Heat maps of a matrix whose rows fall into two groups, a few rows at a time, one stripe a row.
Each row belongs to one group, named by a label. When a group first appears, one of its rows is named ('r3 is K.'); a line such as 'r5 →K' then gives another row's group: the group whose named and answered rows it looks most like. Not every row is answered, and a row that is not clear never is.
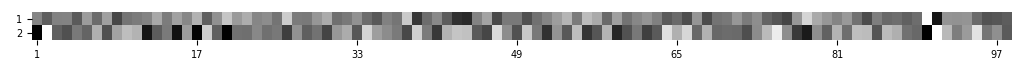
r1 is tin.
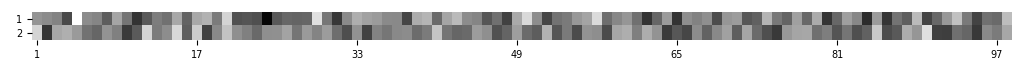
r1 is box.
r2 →tin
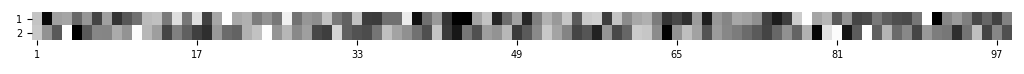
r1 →tin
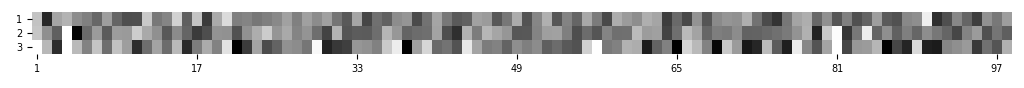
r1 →tin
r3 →box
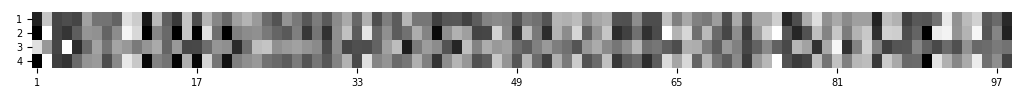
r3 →box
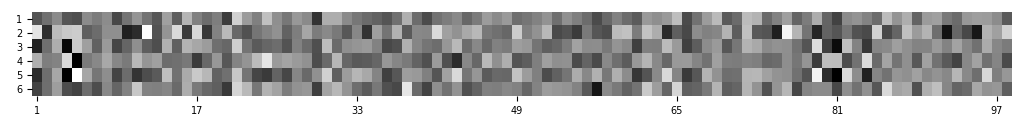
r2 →tin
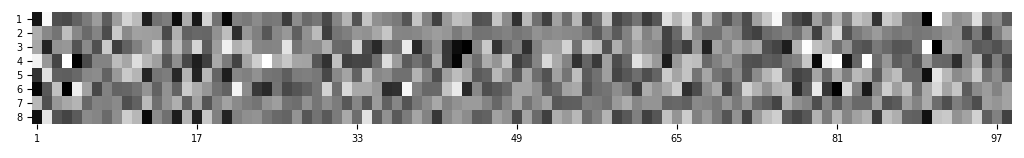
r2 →box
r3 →tin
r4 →box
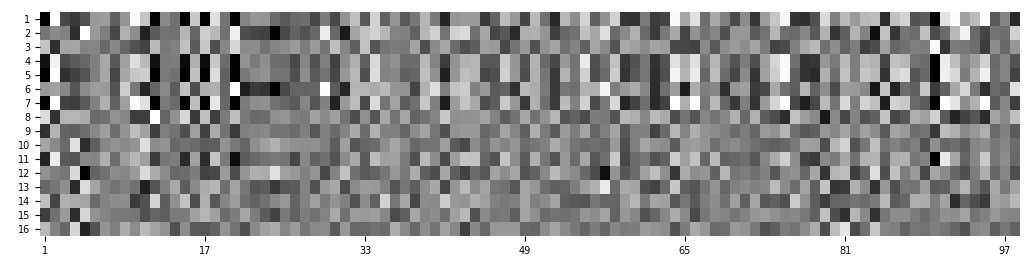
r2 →box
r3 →tin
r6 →box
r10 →box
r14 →tin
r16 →box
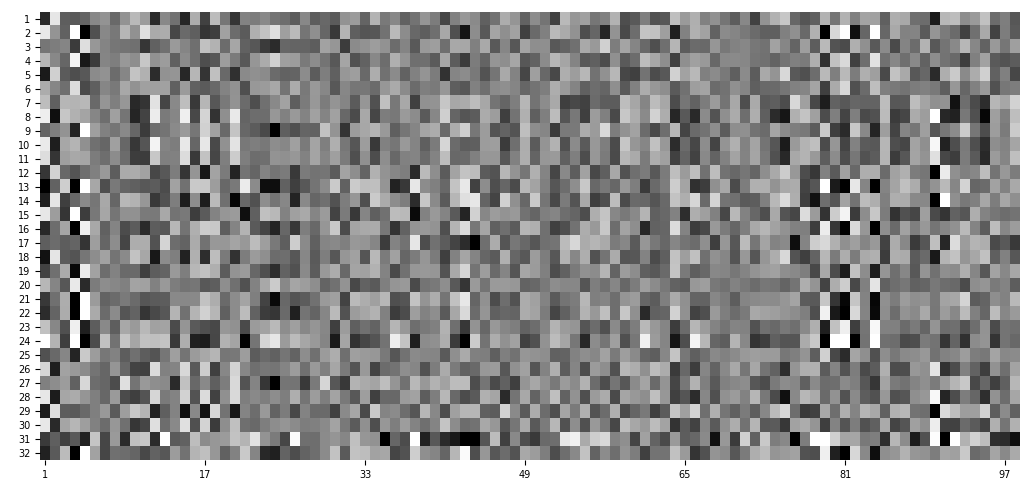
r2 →box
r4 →box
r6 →box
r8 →tin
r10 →tin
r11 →tin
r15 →box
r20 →box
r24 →box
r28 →tin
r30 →tin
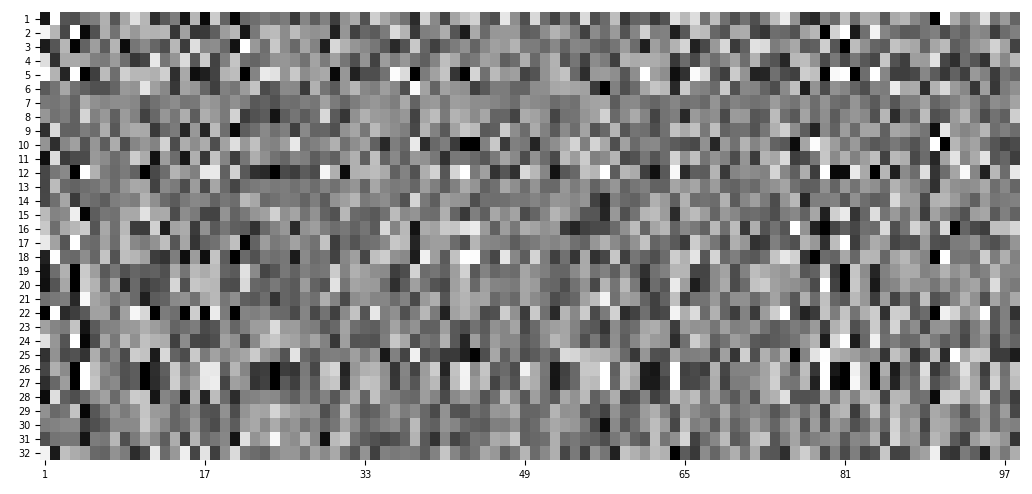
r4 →tin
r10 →tin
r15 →box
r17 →box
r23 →box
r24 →box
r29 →box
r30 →box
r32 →tin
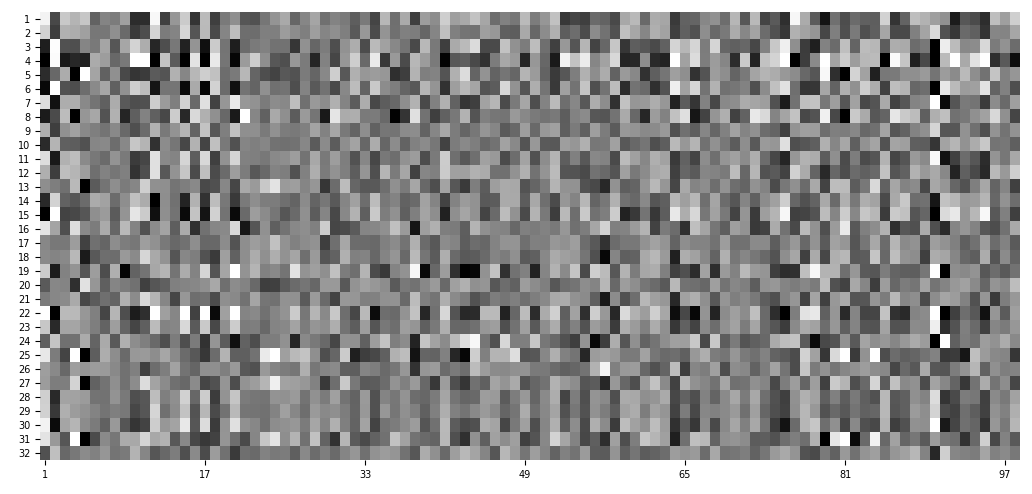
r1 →tin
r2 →tin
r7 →tin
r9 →tin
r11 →tin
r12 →tin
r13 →box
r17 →box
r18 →box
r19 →tin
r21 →box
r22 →tin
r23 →tin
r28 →tin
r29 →tin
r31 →box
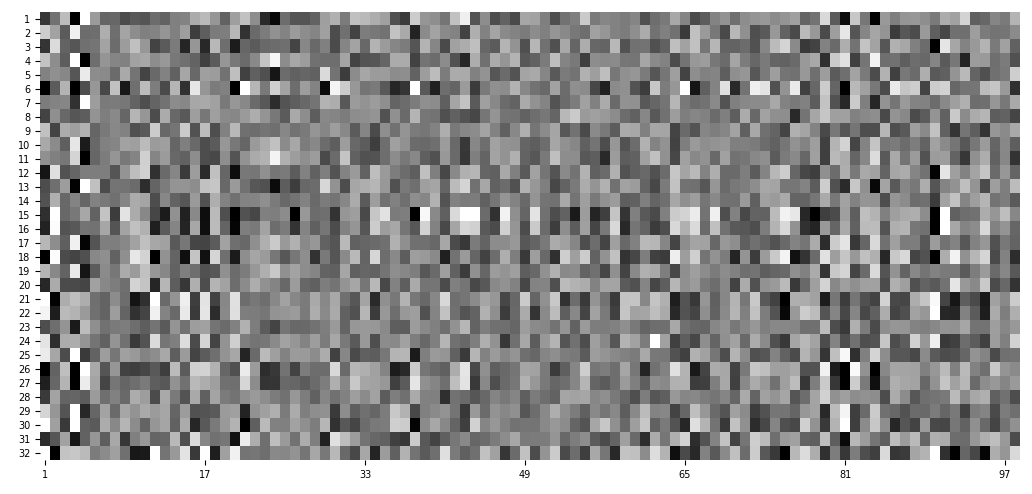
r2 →box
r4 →box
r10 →box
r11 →box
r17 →box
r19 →box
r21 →tin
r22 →tin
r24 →tin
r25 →box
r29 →box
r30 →box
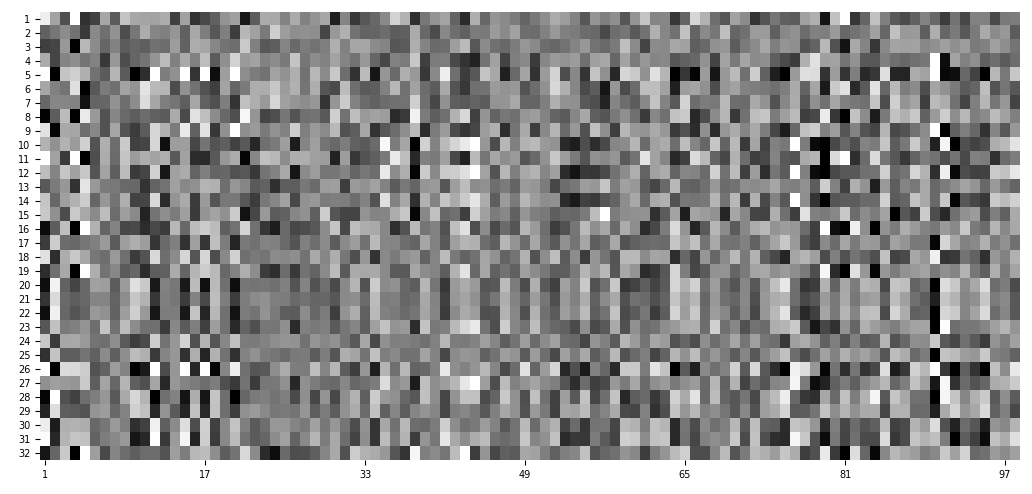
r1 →box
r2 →box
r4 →tin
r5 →tin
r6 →box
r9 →tin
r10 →tin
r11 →box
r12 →tin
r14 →tin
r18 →tin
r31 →tin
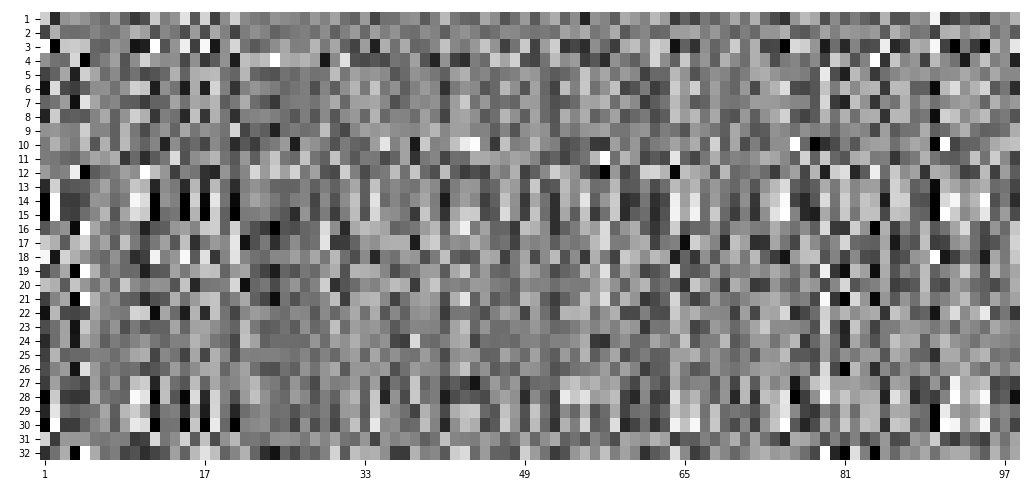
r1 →tin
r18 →tin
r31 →tin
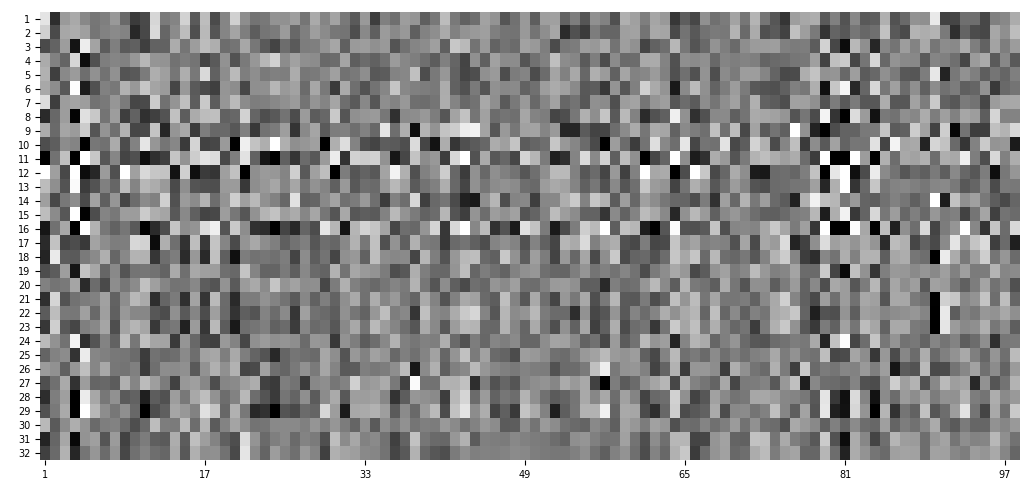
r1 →tin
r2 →tin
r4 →box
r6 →box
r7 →tin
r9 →tin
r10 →box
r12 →box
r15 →box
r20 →box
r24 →box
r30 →tin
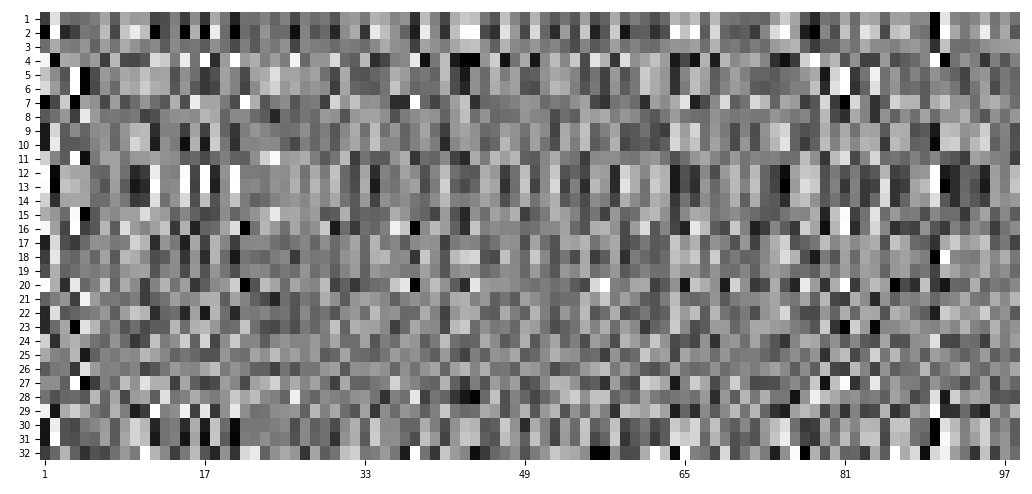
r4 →tin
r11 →box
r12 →tin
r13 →tin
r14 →tin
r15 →box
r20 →box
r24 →tin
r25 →box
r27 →box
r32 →box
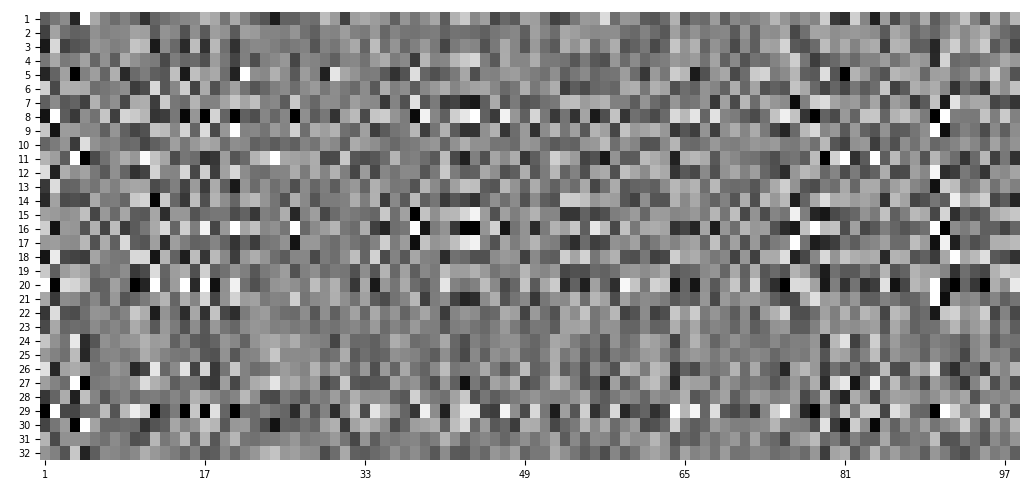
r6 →tin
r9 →tin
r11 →box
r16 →tin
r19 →tin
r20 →tin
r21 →tin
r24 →box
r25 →box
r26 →tin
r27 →box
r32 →box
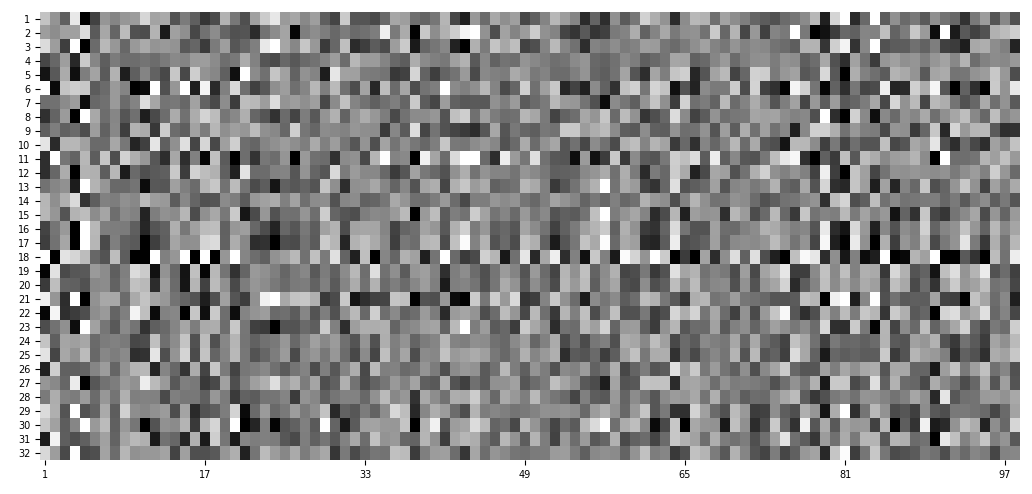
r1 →box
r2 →tin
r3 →box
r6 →tin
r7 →box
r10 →tin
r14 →box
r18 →tin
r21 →box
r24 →tin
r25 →tin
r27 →box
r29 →box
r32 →box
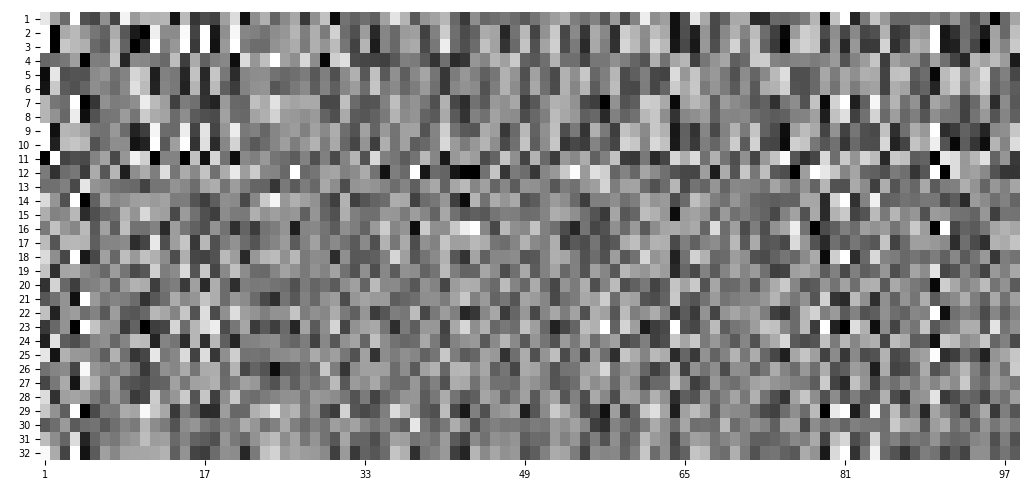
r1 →box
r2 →tin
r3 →tin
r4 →box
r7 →box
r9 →tin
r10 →tin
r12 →tin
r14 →box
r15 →box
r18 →box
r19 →tin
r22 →tin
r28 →tin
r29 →box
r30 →box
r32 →box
